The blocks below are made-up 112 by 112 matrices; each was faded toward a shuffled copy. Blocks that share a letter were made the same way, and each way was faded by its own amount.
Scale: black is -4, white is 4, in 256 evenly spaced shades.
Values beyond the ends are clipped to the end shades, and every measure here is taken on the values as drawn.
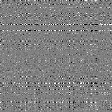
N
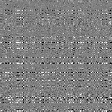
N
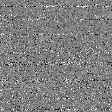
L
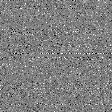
L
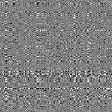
N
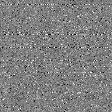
L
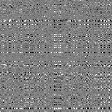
N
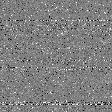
L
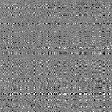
N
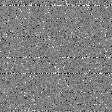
L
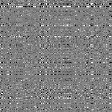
N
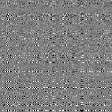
N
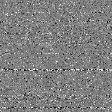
L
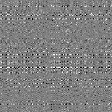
N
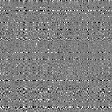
N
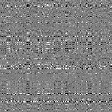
N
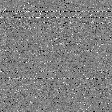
L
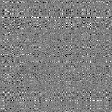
N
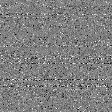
L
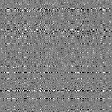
N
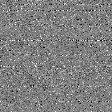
L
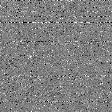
L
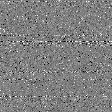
L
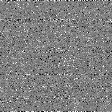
L
